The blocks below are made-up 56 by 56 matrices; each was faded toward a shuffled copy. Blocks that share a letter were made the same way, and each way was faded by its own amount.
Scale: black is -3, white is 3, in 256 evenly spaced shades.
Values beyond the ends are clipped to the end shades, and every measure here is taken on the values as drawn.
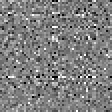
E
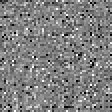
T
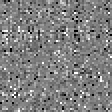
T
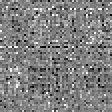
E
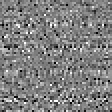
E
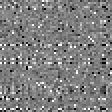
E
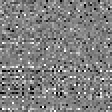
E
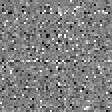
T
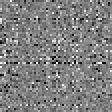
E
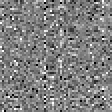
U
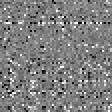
E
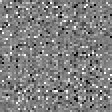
T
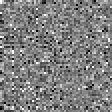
U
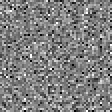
U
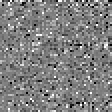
T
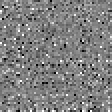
T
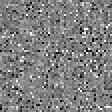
T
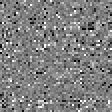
T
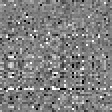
E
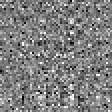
U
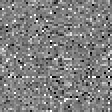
T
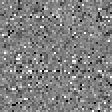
T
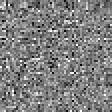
U
